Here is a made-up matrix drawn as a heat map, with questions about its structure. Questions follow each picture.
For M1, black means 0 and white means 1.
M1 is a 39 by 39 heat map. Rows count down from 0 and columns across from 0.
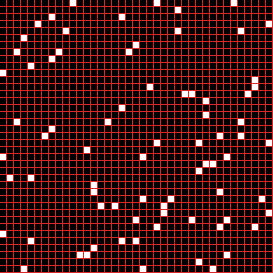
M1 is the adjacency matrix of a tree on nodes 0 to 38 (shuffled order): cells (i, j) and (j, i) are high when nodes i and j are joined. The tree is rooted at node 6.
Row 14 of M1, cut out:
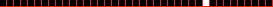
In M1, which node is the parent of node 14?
29
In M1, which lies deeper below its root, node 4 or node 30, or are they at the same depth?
node 30
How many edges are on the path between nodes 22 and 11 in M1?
3
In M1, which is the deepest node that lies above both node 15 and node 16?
19
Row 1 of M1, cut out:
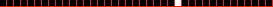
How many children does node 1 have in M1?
0
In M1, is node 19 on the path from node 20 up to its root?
yes
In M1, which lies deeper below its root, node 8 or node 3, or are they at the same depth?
node 3
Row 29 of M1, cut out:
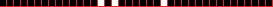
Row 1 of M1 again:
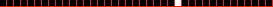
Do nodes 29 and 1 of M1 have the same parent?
no
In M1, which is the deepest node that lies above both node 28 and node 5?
20
